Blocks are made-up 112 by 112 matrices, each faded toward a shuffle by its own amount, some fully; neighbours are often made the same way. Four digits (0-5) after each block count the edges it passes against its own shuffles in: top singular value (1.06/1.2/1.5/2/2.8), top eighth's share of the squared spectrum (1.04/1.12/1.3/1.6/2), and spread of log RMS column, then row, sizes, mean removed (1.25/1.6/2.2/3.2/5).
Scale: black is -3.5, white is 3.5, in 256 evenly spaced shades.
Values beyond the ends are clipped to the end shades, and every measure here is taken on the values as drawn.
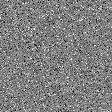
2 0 0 0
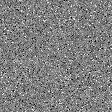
1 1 0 0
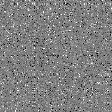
4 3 1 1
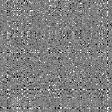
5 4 3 3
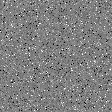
1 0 0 0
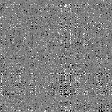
4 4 3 3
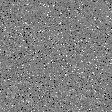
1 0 0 0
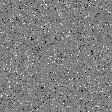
0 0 0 0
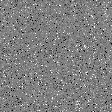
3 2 0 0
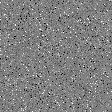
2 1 0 0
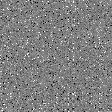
3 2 1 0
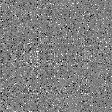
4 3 2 1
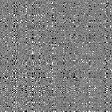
5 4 3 3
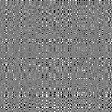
5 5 4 4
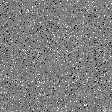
3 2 1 0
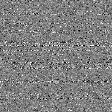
2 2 0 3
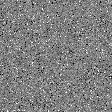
0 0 0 0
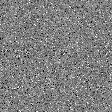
0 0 0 1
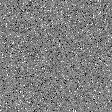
0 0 0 0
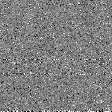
2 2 0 3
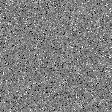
0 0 0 0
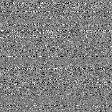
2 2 0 4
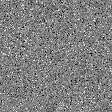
0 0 0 0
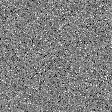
0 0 0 1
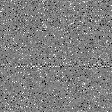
4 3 0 2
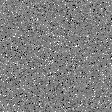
1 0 0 0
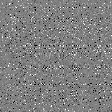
4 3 2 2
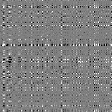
5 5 4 4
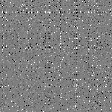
4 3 2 2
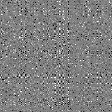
5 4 3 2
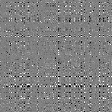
5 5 3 3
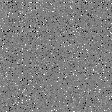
3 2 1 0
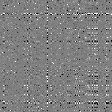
5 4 3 3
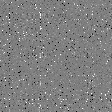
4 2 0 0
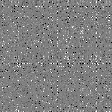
4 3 2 2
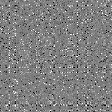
5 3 2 2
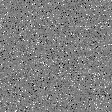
2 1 0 0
